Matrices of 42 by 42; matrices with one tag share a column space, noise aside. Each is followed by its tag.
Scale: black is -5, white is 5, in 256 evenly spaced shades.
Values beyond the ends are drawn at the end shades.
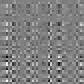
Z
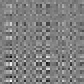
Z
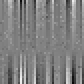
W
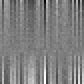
W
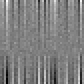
W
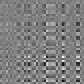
Z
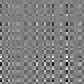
Z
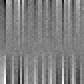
W
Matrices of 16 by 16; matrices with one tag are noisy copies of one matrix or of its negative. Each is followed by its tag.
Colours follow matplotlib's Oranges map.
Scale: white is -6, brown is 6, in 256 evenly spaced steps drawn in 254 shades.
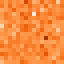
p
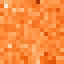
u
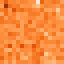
u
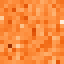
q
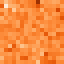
u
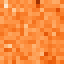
u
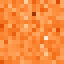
p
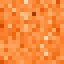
p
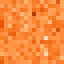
p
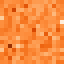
q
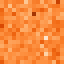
p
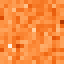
q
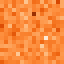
p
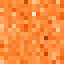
p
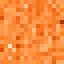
q
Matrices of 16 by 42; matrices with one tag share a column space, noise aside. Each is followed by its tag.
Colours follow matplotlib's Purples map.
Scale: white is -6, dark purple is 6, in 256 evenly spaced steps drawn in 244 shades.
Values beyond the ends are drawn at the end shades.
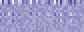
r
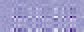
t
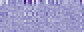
r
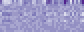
r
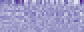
r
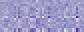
t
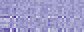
t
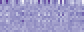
r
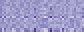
t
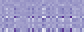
t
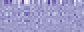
r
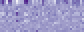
r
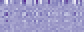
r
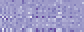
t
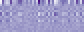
r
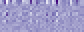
r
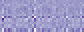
t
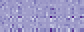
t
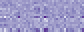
t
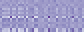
t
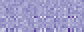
t
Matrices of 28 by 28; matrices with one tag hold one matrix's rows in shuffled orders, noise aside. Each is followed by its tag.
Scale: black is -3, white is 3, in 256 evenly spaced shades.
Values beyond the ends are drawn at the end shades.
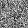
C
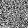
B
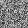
C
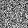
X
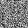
C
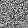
C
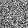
X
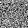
B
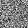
B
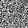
B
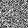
B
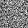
X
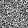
X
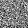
B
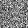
X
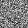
C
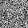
X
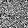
B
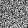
X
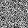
C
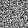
X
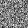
C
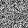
C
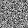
C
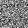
B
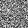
B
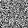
B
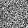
X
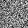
X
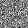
C
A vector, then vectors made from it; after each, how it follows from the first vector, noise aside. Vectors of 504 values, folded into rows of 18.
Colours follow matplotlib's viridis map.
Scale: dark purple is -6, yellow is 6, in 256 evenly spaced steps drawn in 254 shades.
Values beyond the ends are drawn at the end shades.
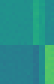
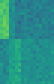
reversed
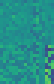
sign-scrambled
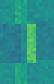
wrapped around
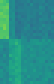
reversed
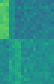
reversed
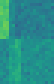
reversed
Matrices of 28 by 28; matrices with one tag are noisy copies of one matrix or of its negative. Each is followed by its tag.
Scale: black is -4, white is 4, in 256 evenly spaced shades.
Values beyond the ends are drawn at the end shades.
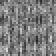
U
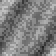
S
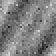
S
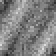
S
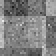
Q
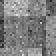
Q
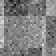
Q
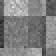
Q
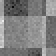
Q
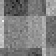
Q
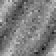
S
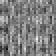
U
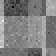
Q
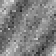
S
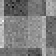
Q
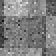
Q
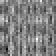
U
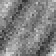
S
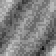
S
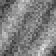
S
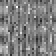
U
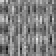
U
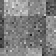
Q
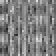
U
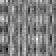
U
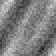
S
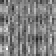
U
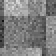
Q
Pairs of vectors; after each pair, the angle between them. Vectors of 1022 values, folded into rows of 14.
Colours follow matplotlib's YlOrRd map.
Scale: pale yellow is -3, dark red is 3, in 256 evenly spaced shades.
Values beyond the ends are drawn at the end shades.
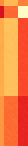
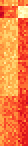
nearly parallel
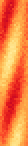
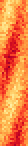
nearly opposite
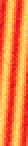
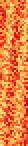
partly aligned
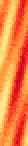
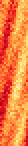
nearly opposite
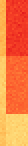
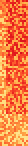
partly aligned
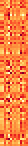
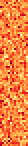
partly opposed
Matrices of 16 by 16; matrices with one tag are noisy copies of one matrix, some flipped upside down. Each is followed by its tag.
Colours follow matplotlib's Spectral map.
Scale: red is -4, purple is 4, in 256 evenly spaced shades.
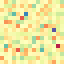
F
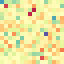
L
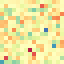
L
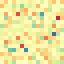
F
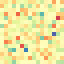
F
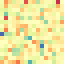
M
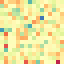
M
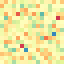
F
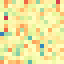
M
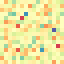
F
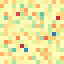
F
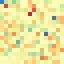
L
